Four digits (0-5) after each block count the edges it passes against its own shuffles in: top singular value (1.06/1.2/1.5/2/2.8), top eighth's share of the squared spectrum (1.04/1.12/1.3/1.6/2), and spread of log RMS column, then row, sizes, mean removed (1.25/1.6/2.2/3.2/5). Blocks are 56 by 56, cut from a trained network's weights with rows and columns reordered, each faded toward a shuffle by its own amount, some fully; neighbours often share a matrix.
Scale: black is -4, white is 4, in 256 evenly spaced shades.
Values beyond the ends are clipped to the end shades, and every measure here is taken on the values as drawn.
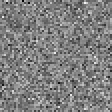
0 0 0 0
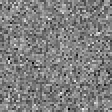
0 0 0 0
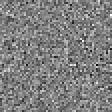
2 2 0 1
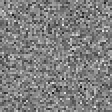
0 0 0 0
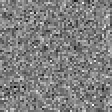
0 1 0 0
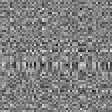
4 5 2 3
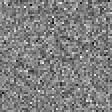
2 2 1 0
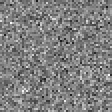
1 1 0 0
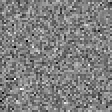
0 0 0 0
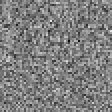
3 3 0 0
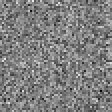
3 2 0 0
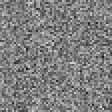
0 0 0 0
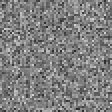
3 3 0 1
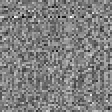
4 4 1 2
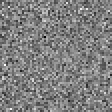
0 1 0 0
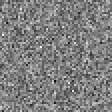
1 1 0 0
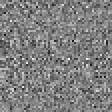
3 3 1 2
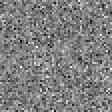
1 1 0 0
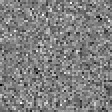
2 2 0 0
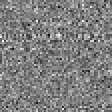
3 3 0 2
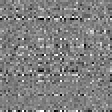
4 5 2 3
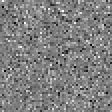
1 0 0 0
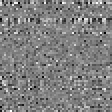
4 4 1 3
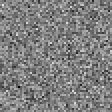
2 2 0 0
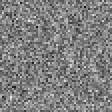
1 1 0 0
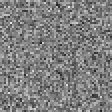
3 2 0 0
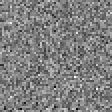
2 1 0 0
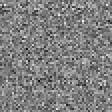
2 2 0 1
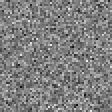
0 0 0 0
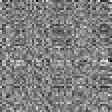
4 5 2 3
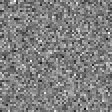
1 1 0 0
